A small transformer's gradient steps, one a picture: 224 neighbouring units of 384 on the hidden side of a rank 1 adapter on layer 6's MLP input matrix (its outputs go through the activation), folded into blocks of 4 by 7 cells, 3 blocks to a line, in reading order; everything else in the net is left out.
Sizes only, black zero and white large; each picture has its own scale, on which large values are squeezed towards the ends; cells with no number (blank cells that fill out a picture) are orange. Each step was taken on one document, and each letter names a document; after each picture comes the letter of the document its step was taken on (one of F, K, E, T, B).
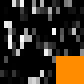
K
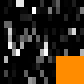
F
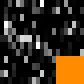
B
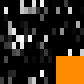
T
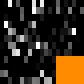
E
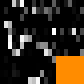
K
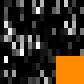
B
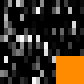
B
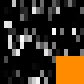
K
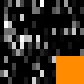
B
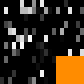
T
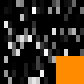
F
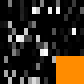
F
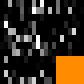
E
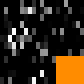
T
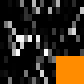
F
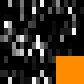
E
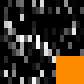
B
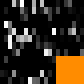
K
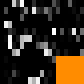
K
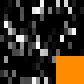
E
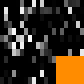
T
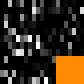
E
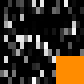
B
